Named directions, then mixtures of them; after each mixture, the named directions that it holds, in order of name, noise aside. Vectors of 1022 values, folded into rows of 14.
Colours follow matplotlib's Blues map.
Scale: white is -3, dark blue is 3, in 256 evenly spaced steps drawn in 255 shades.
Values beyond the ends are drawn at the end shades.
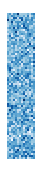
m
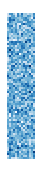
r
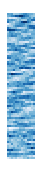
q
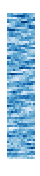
q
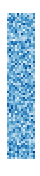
m, r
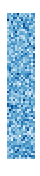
m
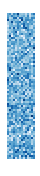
m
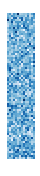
m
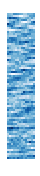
q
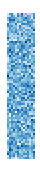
r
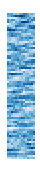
q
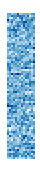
m, q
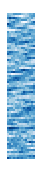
q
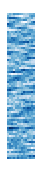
q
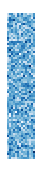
r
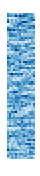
q, r
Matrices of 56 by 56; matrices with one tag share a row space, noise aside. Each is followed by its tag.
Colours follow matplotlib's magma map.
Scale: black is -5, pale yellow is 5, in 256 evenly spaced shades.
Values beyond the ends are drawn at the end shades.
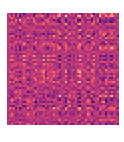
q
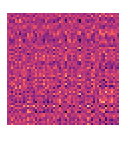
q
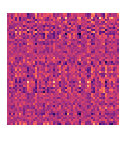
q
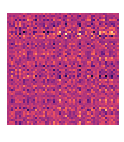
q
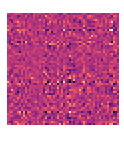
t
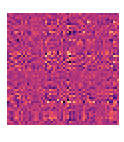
t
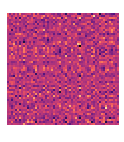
q
